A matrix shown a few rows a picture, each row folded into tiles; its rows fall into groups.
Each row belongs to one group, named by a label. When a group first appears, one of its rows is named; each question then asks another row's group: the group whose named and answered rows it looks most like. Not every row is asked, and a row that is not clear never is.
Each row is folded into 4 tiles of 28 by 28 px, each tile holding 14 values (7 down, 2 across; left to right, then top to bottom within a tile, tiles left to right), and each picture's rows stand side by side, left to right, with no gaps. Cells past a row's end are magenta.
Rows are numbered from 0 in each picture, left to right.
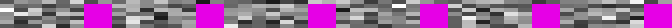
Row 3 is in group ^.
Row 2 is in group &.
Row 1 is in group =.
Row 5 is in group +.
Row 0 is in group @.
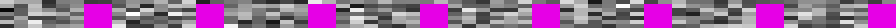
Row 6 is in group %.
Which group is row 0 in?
%
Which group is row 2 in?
&
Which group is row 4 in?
^
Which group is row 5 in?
^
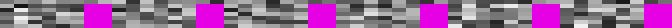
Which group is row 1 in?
%
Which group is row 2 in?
%
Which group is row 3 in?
%
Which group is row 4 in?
&
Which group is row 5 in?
%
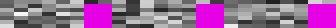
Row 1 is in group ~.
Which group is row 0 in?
@
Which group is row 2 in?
&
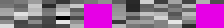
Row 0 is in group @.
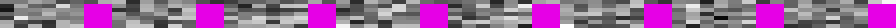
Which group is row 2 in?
~
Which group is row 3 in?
+
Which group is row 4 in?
~
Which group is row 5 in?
@
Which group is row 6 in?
^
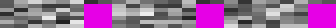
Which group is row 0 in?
+
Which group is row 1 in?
@
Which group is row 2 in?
+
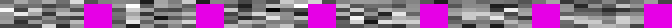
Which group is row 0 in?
@
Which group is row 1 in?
^
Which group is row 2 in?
~
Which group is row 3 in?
=
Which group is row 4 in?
&
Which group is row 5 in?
~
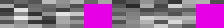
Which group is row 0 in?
^
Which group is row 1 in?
~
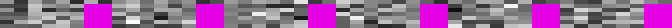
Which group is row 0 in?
~
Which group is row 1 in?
=
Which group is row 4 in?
+
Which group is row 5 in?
^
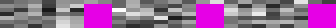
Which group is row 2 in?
@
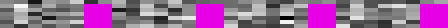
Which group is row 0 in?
^
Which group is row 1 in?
%
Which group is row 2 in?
@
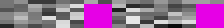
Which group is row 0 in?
~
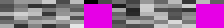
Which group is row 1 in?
~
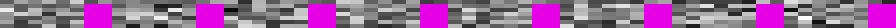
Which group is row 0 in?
@
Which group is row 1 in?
&
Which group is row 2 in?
%
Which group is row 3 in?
=
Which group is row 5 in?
&
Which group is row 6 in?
~
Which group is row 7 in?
=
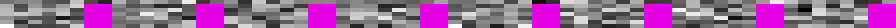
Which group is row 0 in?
@
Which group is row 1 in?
+
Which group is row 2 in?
%
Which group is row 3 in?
&
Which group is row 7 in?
%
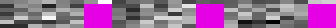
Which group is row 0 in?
+
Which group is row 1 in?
~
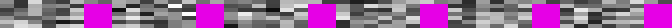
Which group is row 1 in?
^
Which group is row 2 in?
~
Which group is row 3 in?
~
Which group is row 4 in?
~
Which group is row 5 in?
^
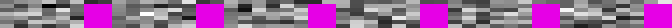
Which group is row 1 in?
+
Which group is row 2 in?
%
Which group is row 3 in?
%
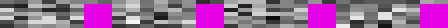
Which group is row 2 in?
%
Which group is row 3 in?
&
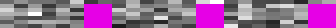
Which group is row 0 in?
@
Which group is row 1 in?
&
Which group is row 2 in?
&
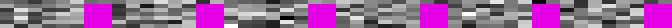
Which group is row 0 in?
^
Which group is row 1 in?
+
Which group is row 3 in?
=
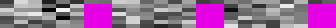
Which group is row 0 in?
&
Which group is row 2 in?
+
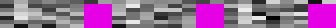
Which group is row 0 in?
&
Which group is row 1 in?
=
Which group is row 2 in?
^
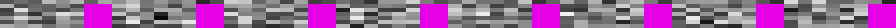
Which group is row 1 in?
=
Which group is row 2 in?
=
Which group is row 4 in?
@
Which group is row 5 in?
%
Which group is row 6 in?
=
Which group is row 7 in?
%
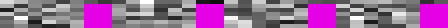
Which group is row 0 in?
=
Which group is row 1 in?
@
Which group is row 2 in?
%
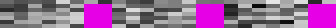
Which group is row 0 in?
~
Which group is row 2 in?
+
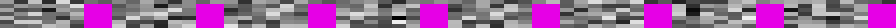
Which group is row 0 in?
~
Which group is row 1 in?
+
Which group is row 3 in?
@
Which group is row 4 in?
+
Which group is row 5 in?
+
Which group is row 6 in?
~
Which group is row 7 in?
%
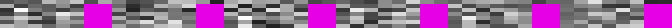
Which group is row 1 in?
~
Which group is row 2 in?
=
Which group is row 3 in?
^
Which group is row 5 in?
+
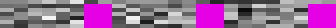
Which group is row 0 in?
+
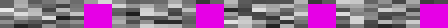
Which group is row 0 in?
&
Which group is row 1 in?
%
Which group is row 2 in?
%
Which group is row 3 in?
=
